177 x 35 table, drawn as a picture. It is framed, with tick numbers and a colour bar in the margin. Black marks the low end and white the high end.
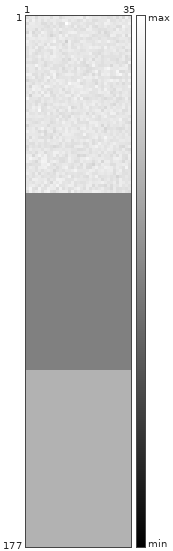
It is made of 3 by 1 panels. Panel 1,1: very high, fine-grained, faint in contrast. Panel 2,1: middling, flat. Panel 3,1: high, flat.
